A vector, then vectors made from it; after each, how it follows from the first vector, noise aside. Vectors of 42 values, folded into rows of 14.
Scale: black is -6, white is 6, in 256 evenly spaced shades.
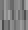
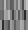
scaled up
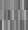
negated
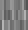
negated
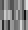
scaled up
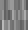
negated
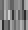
scaled up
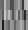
scaled up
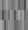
reversed
